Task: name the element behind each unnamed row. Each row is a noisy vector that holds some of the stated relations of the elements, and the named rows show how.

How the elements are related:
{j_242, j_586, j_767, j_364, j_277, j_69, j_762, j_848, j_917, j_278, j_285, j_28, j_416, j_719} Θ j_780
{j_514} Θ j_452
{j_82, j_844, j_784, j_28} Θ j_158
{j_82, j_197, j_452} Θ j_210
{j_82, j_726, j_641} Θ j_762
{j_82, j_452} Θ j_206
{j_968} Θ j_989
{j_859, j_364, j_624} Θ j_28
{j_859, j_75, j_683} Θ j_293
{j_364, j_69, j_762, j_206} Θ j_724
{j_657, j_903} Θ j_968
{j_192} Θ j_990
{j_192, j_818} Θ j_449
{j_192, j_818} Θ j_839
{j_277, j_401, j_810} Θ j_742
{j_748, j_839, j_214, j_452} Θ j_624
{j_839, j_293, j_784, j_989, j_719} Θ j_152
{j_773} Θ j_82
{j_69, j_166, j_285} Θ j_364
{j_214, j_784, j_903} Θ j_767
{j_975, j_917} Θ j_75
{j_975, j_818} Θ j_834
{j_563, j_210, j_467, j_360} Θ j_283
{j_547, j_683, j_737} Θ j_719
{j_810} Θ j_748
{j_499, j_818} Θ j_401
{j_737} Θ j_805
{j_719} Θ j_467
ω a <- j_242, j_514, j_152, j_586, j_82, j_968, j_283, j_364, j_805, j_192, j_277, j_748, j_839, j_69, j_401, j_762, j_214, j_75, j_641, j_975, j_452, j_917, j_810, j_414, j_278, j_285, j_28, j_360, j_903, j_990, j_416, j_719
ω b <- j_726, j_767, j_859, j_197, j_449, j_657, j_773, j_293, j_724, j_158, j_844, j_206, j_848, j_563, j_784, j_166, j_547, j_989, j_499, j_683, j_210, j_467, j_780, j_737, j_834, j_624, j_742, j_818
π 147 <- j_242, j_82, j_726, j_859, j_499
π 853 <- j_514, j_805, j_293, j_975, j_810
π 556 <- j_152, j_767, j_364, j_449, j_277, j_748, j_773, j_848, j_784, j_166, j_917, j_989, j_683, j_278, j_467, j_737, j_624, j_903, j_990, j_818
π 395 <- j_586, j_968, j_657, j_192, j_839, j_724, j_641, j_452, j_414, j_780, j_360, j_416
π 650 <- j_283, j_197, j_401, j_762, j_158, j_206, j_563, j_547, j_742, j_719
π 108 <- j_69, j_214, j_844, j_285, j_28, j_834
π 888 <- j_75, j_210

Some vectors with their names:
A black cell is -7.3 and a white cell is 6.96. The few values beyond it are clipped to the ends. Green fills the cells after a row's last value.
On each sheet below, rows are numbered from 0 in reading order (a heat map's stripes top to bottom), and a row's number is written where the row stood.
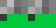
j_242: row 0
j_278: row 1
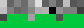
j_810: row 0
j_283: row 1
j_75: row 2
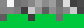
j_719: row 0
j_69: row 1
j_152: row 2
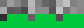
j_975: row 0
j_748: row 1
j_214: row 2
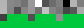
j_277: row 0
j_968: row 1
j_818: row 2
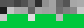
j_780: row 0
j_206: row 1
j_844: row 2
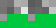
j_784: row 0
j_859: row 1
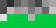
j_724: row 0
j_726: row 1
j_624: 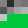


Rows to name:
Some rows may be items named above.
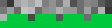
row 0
j_726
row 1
j_214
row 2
j_28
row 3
j_990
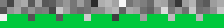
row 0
j_210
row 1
j_75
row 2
j_641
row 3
j_773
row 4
j_903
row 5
j_784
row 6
j_726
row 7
j_844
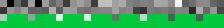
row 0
j_742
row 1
j_499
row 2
j_210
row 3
j_197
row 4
j_414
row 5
j_467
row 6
j_805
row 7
j_839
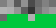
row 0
j_762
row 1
j_293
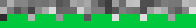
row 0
j_917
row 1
j_767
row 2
j_859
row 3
j_401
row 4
j_563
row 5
j_158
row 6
j_784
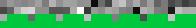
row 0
j_989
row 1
j_82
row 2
j_657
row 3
j_742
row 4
j_360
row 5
j_364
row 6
j_780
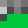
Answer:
j_192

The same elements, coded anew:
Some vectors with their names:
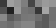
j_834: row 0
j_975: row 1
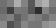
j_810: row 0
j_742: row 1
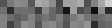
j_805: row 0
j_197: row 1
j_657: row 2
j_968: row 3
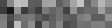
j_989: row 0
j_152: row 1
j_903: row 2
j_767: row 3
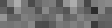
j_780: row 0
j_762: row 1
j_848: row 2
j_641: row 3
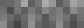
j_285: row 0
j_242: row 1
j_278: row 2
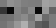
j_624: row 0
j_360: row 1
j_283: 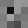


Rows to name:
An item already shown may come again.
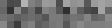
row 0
j_364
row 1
j_214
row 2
j_773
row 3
j_499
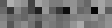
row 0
j_197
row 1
j_726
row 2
j_624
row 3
j_563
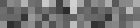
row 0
j_82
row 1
j_719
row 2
j_293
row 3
j_82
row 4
j_206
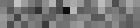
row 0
j_719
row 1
j_28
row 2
j_859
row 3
j_767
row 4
j_917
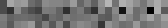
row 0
j_773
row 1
j_839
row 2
j_748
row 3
j_28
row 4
j_210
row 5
j_467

